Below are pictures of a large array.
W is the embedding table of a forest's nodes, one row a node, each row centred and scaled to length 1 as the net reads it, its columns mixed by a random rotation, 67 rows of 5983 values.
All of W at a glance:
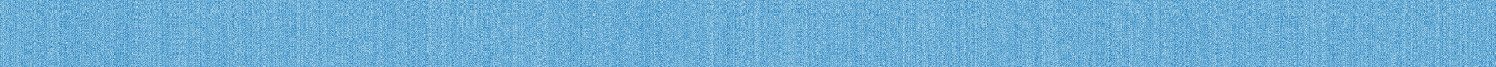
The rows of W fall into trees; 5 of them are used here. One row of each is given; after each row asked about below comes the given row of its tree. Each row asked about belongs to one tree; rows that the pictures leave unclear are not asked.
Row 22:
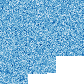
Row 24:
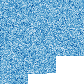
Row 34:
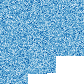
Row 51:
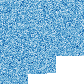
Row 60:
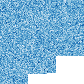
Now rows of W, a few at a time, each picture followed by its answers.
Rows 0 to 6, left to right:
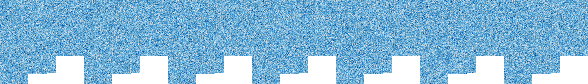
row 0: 22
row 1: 24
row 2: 24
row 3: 60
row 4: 51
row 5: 34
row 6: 24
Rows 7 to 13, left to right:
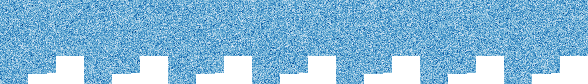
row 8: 60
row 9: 22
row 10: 51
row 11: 51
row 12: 51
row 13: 34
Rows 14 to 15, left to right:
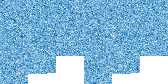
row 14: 34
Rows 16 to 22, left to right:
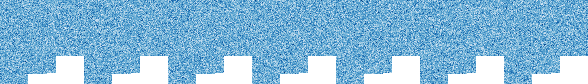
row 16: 24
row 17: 24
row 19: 22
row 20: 34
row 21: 24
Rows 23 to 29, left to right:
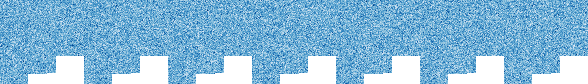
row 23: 24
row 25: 34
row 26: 24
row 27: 34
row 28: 34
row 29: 60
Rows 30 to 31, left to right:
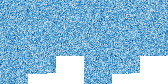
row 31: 51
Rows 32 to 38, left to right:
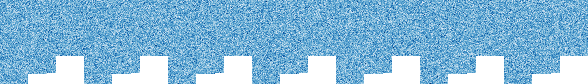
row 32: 60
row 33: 24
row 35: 51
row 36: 60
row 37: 34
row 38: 24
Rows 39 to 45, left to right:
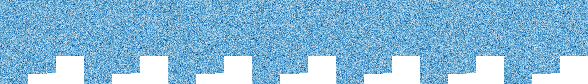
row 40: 60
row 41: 22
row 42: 51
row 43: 51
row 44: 24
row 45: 34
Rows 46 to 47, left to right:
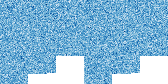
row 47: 22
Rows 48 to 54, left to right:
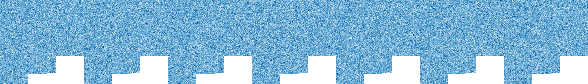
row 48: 34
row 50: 34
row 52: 24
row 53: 24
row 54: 24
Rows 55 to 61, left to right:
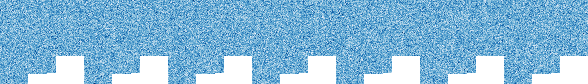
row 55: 60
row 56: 34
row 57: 34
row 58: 60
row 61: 34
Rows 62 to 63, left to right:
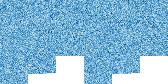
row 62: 60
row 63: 22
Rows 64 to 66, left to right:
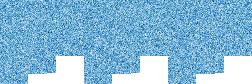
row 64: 60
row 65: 24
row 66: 34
